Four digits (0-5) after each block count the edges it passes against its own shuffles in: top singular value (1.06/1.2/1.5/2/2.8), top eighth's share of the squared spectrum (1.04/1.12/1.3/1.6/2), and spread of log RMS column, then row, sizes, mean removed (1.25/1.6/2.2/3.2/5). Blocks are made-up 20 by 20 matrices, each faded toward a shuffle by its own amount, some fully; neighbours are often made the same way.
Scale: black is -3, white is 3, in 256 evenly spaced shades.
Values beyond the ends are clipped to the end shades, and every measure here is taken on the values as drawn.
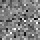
2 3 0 1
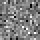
1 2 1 0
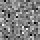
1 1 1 0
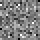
0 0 0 0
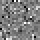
0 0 0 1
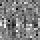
3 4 1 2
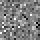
1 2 0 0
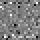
2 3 0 1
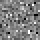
0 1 0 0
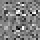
3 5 2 2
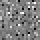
1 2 1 0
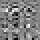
3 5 2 2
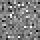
1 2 0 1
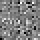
3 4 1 2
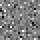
0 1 0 0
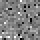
0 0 0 0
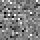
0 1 0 0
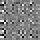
4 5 3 3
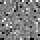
0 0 0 0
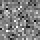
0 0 0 0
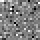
0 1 0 0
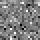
0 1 0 0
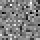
1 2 0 0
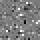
0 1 0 0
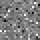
0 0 0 0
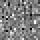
0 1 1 0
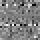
2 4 0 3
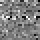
2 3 0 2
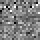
1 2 0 1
